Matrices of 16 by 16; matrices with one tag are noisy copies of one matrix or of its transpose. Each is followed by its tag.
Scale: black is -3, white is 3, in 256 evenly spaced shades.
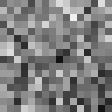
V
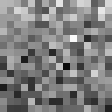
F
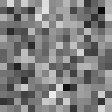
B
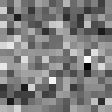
B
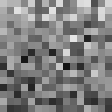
F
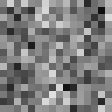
B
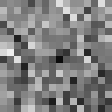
V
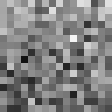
F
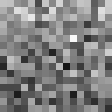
F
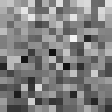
F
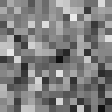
V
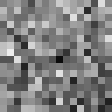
V
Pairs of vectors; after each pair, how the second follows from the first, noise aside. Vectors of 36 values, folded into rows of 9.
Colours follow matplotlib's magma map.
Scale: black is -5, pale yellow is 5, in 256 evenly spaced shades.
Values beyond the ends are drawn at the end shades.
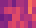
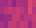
shrunk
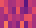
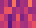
reversed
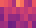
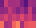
reversed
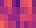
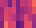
reversed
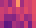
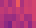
shrunk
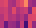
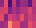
reversed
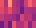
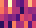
scaled up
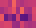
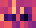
scaled up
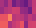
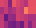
reversed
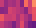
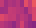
shrunk
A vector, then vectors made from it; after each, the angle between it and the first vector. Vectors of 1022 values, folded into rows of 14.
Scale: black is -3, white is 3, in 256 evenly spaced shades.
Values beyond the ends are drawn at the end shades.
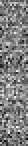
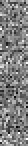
nearly opposite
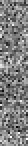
nearly opposite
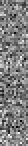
nearly opposite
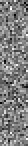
partly opposed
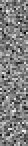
orthogonal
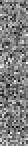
nearly opposite
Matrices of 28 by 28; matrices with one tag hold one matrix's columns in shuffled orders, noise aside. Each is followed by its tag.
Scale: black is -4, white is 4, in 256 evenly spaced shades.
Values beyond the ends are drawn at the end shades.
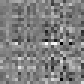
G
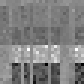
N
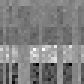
N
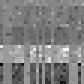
N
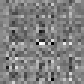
G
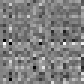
G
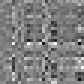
G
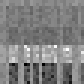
N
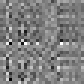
G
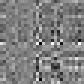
G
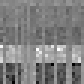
N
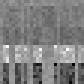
N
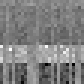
N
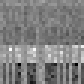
N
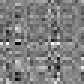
G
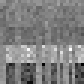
N
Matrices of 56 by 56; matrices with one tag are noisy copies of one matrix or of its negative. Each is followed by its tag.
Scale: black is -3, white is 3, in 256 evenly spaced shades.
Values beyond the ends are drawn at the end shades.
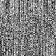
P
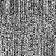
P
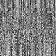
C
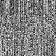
P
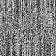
C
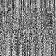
C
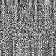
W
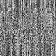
C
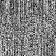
P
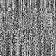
C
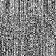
P
